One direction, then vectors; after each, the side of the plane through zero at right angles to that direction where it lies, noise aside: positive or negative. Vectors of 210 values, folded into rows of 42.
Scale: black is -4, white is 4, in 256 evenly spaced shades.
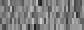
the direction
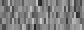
positive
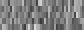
negative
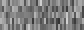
negative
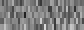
positive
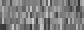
positive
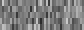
negative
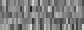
negative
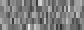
negative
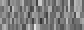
negative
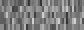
positive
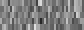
negative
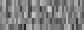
negative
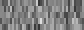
positive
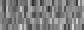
positive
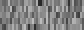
positive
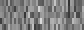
positive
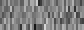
positive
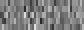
negative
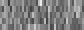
negative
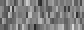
positive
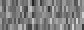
positive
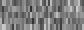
negative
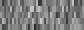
positive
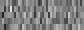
positive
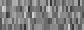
negative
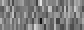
negative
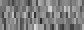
negative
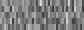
negative
